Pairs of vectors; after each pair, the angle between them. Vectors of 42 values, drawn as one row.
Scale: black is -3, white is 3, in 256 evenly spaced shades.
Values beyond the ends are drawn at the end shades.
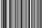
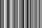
partly opposed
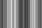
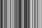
partly aligned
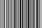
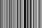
orthogonal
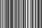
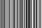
nearly opposite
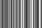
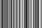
nearly parallel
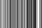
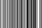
nearly parallel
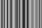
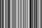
partly opposed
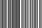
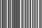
nearly parallel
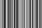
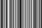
partly opposed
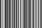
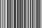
orthogonal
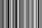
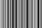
partly aligned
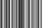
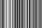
orthogonal
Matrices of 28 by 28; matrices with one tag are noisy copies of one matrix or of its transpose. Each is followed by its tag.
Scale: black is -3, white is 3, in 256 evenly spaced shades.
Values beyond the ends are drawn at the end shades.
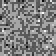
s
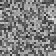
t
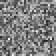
s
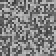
s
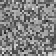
t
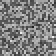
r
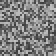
t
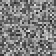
r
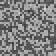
t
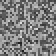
r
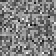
s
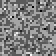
s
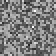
t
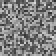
s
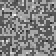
s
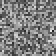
s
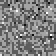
t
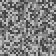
r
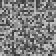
s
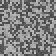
t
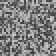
s
